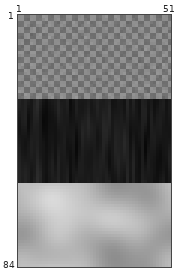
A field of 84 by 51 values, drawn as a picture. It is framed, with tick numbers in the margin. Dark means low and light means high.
It is made of 3 by 1 panels. Panel 1,1: middling, checkered. Panel 2,1: very low, streaked downward, faint in contrast. Panel 3,1: high, smooth.
